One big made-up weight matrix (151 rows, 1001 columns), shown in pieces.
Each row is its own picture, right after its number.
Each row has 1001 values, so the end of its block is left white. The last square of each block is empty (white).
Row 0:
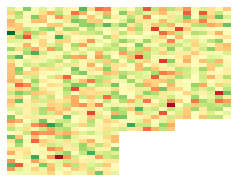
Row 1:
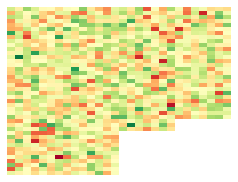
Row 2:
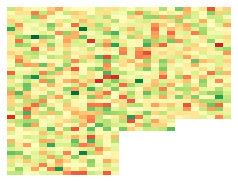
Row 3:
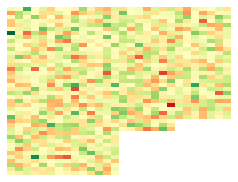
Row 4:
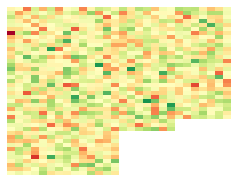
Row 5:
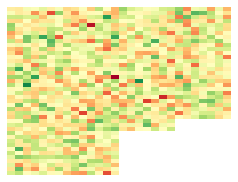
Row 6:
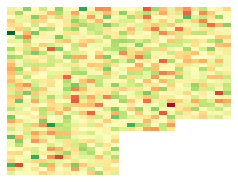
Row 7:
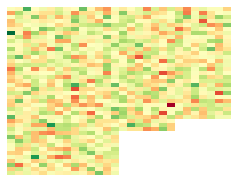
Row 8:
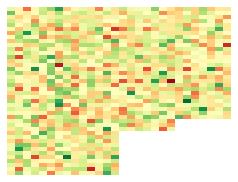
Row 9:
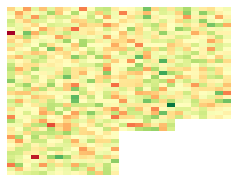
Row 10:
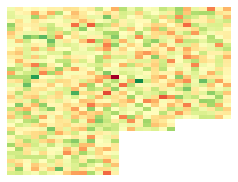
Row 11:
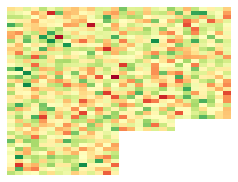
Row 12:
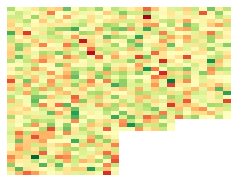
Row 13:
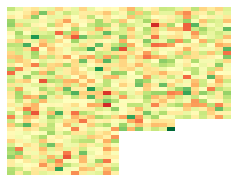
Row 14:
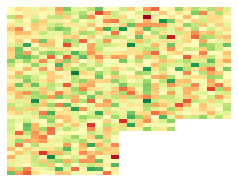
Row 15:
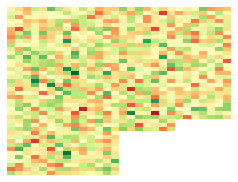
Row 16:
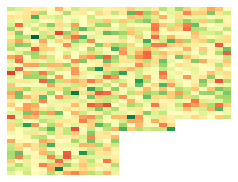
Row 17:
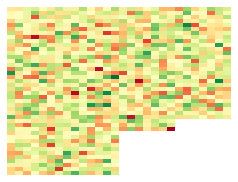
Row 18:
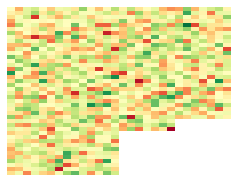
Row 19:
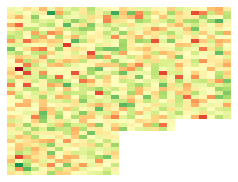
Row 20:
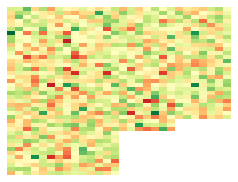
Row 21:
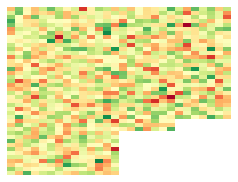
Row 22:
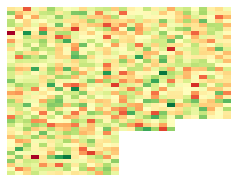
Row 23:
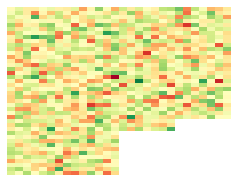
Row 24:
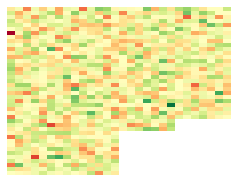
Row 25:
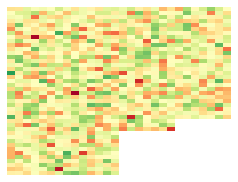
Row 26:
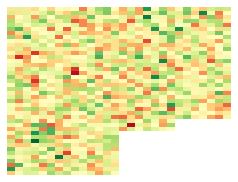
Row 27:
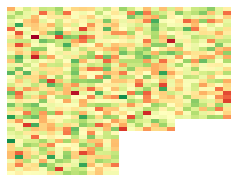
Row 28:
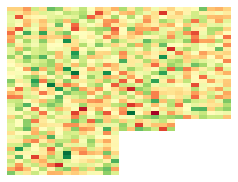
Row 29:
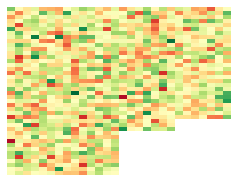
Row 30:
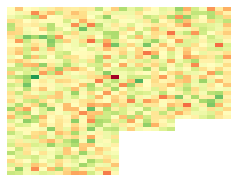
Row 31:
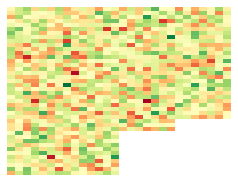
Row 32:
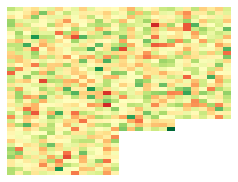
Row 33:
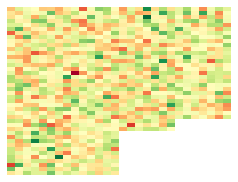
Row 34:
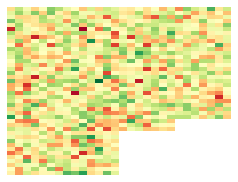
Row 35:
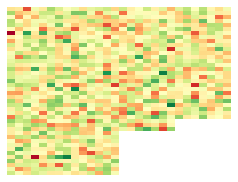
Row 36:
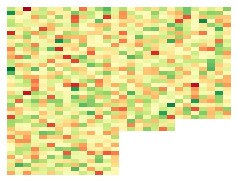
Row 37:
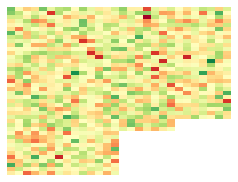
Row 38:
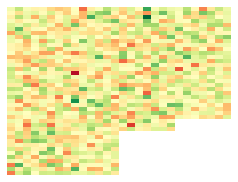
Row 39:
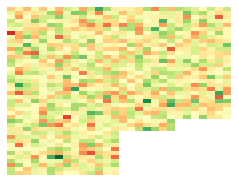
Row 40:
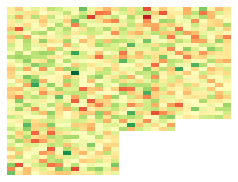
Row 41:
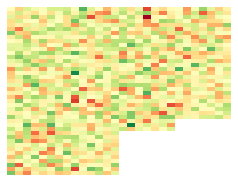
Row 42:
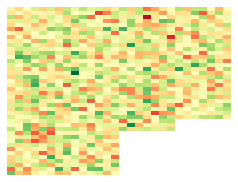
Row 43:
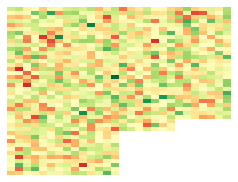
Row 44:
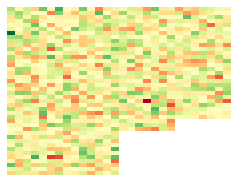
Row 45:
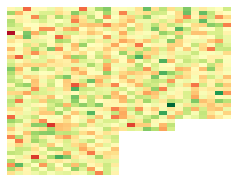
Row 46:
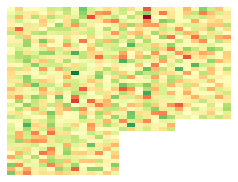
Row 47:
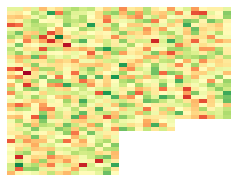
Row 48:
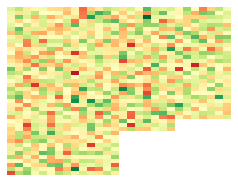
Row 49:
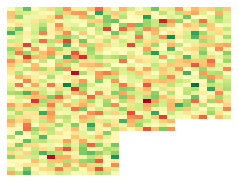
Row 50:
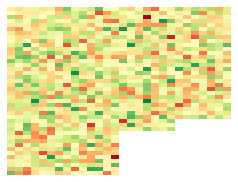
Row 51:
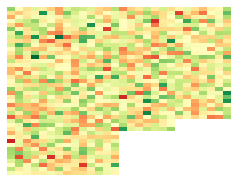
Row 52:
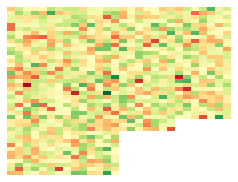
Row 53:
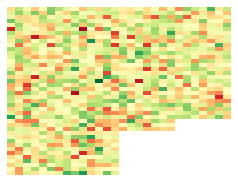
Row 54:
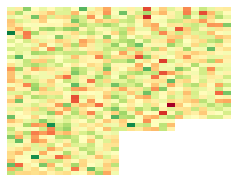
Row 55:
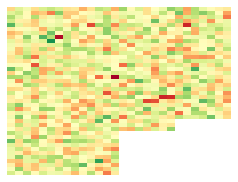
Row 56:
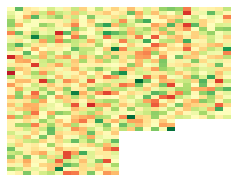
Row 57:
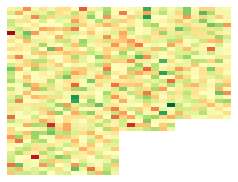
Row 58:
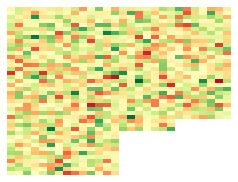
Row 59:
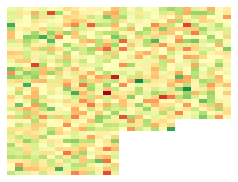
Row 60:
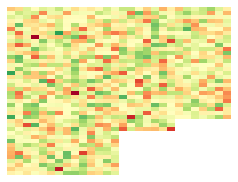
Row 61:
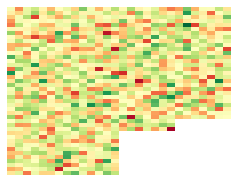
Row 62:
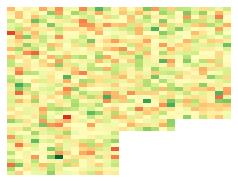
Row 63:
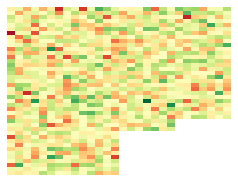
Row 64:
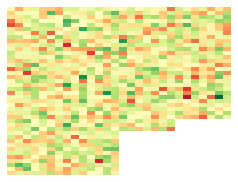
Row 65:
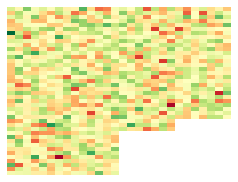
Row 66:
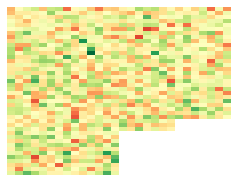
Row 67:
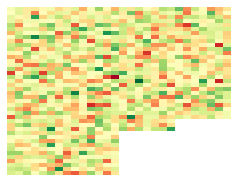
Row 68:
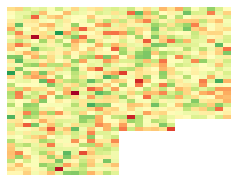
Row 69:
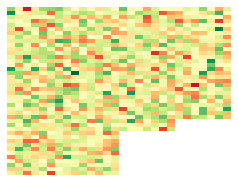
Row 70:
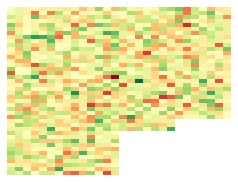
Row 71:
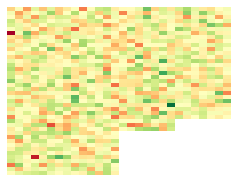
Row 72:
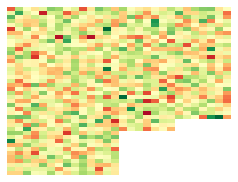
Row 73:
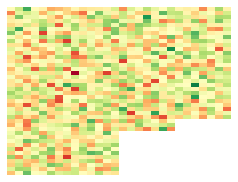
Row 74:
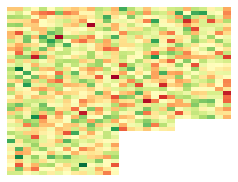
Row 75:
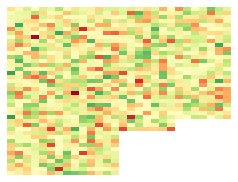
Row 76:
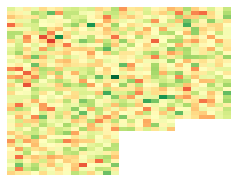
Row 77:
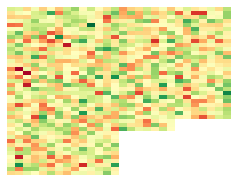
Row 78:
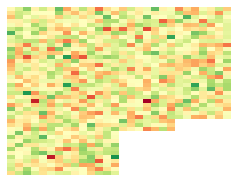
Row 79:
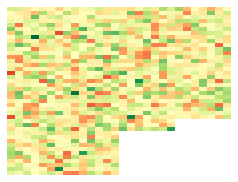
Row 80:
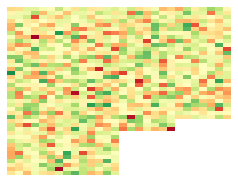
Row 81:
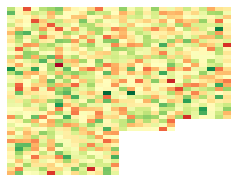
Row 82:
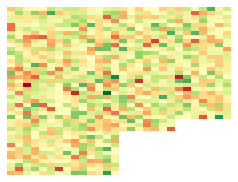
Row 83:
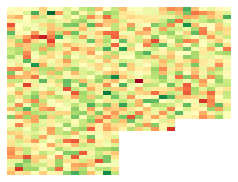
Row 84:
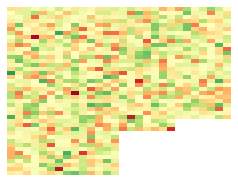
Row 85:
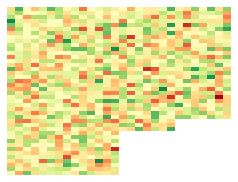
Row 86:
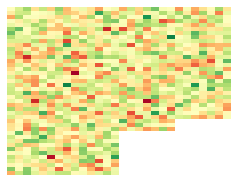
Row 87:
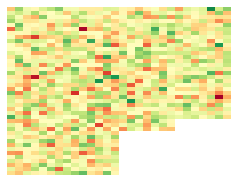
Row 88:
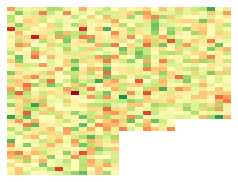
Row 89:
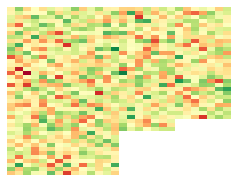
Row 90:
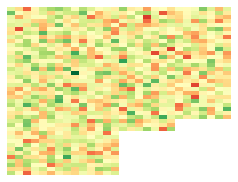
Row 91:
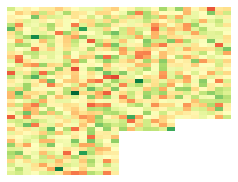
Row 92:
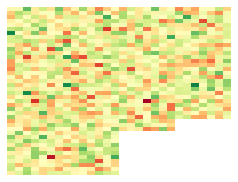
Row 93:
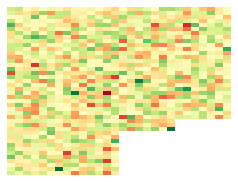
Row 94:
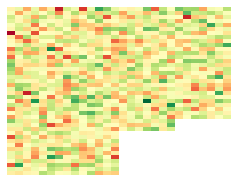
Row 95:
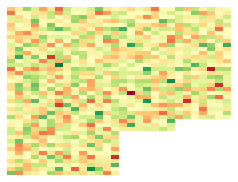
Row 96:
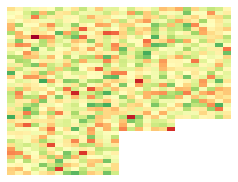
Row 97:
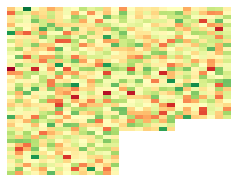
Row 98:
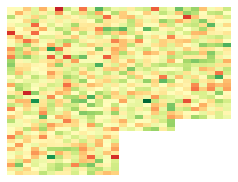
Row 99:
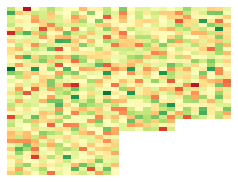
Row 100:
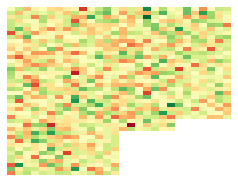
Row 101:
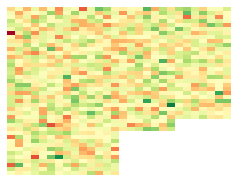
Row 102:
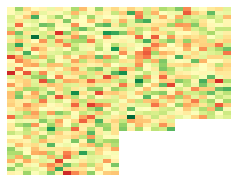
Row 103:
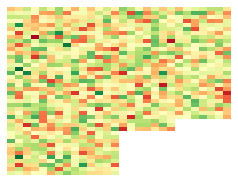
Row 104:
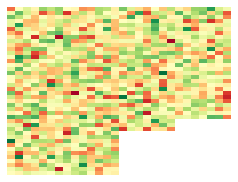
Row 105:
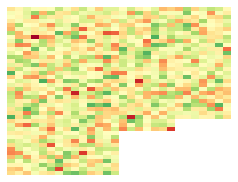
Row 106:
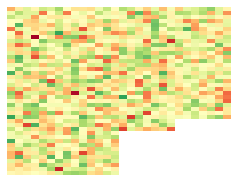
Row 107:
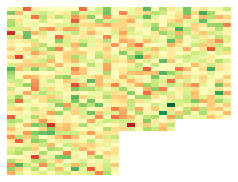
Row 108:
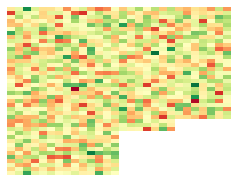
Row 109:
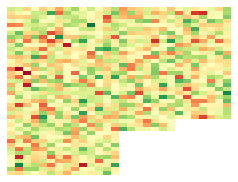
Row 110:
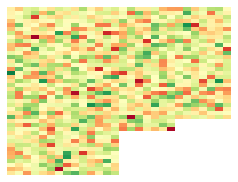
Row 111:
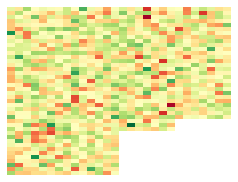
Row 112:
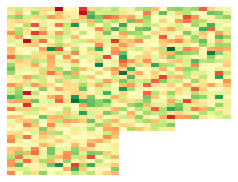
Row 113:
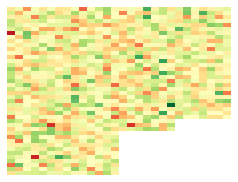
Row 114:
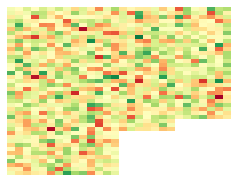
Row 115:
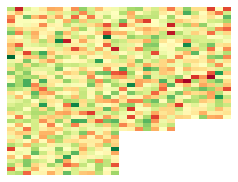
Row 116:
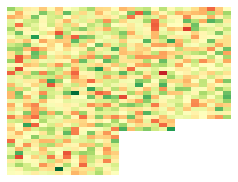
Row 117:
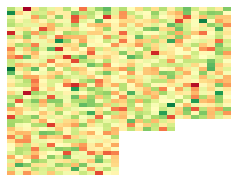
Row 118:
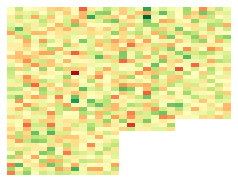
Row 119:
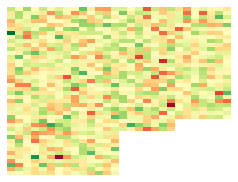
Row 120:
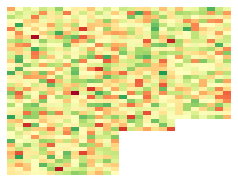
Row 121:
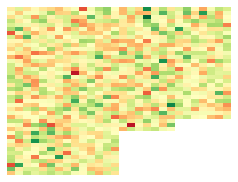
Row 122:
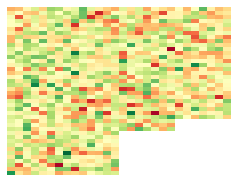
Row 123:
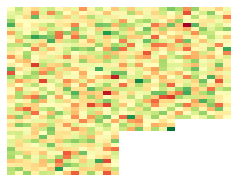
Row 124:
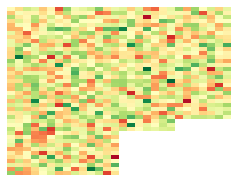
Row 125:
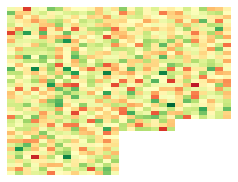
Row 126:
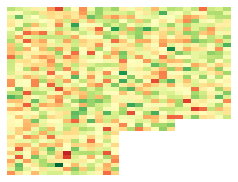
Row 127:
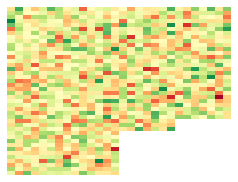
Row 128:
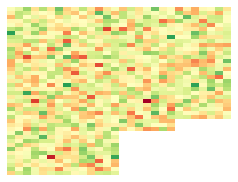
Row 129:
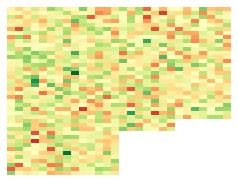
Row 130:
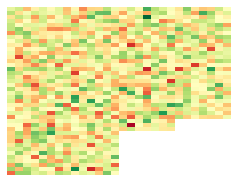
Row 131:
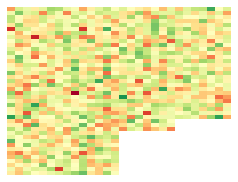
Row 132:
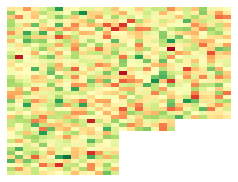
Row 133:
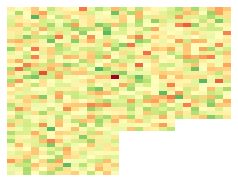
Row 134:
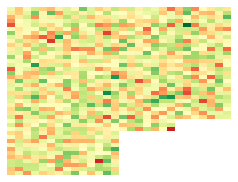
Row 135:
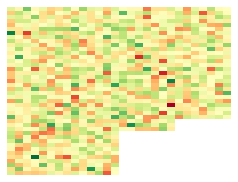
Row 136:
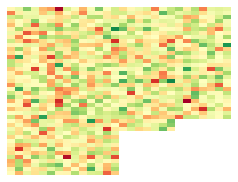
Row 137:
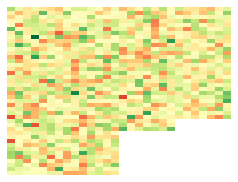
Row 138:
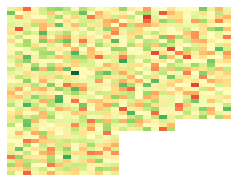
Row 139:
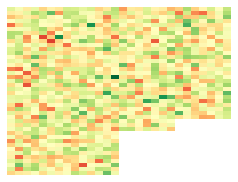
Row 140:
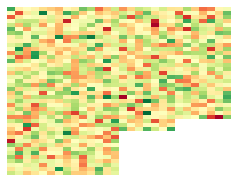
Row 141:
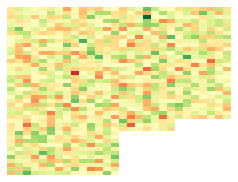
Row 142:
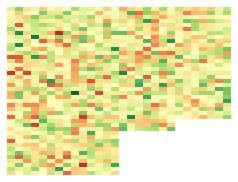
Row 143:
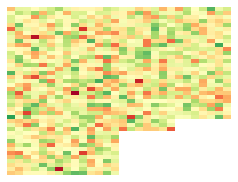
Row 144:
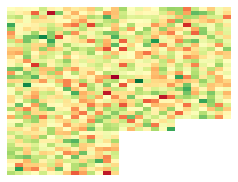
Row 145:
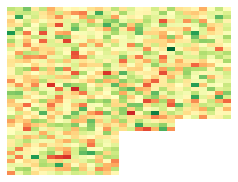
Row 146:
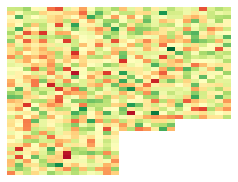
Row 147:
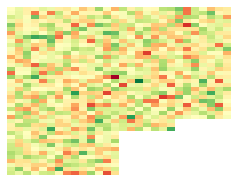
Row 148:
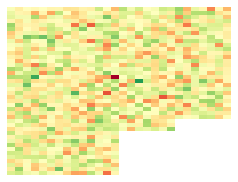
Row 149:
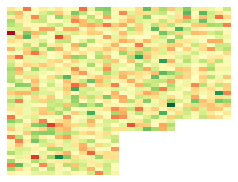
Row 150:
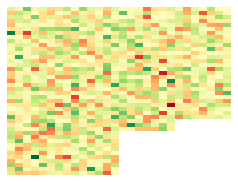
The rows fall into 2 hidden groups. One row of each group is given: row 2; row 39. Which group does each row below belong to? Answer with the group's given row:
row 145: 39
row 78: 39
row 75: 2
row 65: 39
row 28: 39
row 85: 2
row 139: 2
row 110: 2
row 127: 2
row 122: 39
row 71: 39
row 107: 39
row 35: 39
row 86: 39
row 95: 39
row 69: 39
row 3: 39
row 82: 2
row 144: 2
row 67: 2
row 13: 2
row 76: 2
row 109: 2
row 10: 2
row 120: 2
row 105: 2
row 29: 2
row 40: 39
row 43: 2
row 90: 39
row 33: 39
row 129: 39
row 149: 39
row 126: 39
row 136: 39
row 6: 39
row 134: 2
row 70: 2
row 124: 39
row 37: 39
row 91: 2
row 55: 2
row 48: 39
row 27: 2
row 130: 39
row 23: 2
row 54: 39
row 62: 39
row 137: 2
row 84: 2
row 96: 2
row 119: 39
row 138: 39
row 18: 2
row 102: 2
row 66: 39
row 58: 2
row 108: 39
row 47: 2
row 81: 39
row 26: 39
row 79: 2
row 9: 39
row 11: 2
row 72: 2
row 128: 39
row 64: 2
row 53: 2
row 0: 39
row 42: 39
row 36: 39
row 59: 2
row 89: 2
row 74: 2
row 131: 2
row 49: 39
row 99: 39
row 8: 39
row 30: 2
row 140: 2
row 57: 39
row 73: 39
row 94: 39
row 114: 2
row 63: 39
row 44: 39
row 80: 2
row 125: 39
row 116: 2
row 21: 2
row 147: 2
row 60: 2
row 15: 39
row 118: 39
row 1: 39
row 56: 2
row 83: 2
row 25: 2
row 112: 39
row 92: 39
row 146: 39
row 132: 39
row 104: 2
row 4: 39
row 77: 2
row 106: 2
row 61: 2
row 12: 39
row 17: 2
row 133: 2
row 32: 2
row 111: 39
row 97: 39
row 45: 39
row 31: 39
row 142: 2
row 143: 2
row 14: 39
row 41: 39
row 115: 2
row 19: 2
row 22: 39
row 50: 39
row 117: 39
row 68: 2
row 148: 2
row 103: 2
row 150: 39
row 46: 39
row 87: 2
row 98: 39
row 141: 39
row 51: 2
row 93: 2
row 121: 39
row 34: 2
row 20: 39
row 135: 39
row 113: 39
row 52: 2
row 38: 39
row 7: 39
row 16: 2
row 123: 2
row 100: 39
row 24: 39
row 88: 2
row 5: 2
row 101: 39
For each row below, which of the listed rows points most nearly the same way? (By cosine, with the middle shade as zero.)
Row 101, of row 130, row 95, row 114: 130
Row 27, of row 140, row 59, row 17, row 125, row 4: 17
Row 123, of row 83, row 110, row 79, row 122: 79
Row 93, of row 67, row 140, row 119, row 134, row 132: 67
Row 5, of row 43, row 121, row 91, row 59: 59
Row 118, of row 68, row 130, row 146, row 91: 130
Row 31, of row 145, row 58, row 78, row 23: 78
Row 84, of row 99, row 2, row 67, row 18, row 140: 18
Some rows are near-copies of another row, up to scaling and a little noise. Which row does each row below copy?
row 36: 117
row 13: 32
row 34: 53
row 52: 82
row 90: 138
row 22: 35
